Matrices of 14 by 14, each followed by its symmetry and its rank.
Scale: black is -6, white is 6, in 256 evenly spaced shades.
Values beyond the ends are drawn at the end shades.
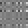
neither, rank one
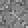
symmetric, full rank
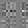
neither, rank two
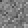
symmetric, full rank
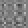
neither, rank two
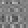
neither, rank two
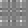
symmetric, rank one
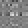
neither, rank two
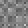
symmetric, rank two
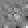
symmetric, rank two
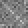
symmetric, full rank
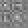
symmetric, rank two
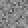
symmetric, full rank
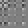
symmetric, rank one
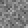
symmetric, full rank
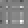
symmetric, rank one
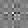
symmetric, rank one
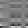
neither, rank one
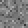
symmetric, full rank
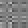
neither, rank one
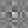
symmetric, rank two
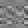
neither, rank two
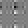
neither, rank one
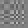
symmetric, rank one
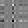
neither, rank one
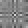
symmetric, rank two
